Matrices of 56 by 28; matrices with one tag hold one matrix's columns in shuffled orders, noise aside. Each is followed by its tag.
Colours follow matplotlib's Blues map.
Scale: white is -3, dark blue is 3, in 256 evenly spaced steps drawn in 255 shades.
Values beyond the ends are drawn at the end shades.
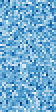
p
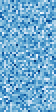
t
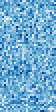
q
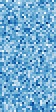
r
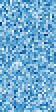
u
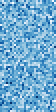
p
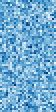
u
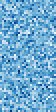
t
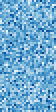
u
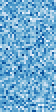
q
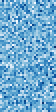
p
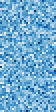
t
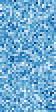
u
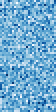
p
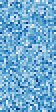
r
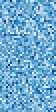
t
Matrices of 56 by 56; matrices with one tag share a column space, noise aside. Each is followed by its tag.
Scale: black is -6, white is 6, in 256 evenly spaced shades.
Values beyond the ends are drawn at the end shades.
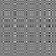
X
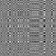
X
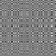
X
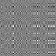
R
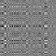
R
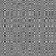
X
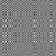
X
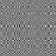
R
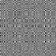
X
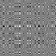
R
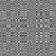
X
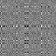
R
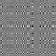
R
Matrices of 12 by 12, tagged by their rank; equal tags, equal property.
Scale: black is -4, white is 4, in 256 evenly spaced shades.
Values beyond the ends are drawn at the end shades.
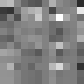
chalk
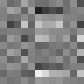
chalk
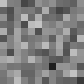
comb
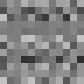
chalk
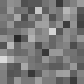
comb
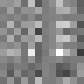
chalk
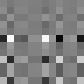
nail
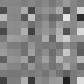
chalk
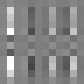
nail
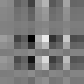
nail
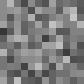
comb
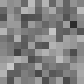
comb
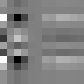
nail
